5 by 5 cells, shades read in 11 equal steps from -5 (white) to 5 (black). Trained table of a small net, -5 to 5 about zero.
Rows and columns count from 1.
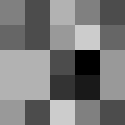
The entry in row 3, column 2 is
-2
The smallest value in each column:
-2 -2 -3 -3 -1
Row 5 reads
-1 2 -3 0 2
